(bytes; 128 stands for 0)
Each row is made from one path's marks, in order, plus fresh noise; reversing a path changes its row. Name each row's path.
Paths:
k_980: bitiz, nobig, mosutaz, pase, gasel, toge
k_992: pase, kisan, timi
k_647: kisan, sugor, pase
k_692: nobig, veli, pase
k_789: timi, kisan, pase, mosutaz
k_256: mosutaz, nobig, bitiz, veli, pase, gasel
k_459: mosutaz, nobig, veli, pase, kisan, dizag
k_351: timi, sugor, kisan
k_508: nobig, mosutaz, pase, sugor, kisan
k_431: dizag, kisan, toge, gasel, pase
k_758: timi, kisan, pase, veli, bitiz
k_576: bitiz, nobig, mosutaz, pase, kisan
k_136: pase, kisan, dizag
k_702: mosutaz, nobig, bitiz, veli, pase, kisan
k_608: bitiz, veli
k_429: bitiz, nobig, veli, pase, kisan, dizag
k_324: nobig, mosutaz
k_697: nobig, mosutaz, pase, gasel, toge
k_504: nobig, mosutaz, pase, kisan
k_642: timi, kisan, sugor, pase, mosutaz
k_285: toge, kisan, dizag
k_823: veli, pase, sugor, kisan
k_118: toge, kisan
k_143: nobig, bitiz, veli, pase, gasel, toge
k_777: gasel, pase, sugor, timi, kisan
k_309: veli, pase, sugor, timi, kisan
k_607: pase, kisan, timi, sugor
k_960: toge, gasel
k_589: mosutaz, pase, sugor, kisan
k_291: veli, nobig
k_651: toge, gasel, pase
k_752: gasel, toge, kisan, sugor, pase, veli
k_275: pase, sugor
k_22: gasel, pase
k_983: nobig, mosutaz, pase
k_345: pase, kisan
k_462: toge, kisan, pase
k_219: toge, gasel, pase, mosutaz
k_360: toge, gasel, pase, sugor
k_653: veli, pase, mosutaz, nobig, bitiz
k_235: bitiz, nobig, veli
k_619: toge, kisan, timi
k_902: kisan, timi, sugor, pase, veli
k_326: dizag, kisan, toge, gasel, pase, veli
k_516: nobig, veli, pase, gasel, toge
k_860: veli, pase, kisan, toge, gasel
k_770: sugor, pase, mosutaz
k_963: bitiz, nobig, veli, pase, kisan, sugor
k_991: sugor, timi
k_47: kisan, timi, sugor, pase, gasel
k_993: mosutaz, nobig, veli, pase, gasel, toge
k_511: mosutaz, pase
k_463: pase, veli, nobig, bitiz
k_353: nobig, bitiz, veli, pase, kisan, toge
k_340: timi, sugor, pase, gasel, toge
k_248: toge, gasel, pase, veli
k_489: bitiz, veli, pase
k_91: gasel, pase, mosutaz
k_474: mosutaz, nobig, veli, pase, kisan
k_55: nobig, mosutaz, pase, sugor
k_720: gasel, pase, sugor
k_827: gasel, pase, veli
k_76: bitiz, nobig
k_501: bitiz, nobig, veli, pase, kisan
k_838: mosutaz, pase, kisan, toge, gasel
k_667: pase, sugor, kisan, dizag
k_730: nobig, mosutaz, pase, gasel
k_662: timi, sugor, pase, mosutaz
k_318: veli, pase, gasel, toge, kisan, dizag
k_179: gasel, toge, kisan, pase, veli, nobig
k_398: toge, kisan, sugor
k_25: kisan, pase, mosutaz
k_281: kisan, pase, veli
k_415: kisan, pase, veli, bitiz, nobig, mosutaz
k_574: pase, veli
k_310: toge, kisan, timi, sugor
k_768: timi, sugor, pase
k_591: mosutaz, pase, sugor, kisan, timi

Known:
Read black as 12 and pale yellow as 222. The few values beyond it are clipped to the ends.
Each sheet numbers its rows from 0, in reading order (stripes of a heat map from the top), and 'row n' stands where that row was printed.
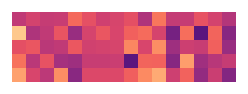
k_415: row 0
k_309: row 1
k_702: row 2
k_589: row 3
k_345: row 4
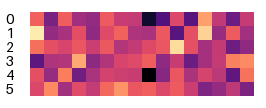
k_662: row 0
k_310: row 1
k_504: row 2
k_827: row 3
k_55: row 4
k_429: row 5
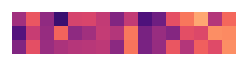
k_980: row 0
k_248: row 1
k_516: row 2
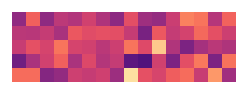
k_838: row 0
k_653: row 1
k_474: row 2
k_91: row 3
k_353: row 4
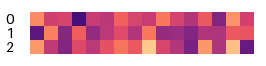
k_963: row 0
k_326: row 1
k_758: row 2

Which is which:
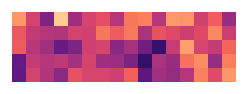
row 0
k_118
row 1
k_463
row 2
k_340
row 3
k_219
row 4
k_256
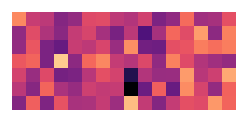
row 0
k_47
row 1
k_697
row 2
k_143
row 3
k_285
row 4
k_720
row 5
k_770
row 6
k_860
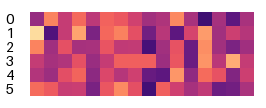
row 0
k_459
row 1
k_991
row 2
k_642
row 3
k_489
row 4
k_511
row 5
k_667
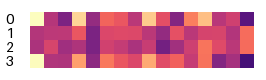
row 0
k_619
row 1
k_22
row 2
k_651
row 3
k_992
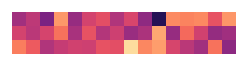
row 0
k_960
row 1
k_25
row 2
k_501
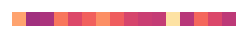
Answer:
k_76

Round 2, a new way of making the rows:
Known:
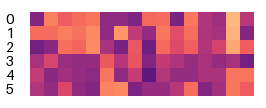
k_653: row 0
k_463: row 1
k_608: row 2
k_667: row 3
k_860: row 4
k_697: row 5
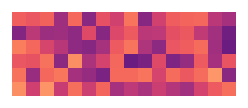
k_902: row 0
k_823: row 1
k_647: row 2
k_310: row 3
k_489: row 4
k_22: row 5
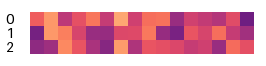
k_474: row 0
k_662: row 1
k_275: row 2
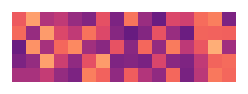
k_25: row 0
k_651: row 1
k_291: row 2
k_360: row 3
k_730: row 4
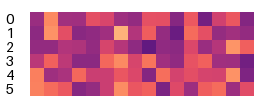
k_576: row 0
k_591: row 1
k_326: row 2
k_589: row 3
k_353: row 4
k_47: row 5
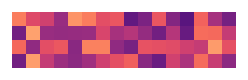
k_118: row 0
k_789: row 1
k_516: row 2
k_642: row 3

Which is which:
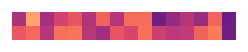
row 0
k_459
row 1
k_501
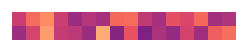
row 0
k_768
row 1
k_720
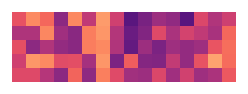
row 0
k_619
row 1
k_340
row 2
k_838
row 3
k_91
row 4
k_607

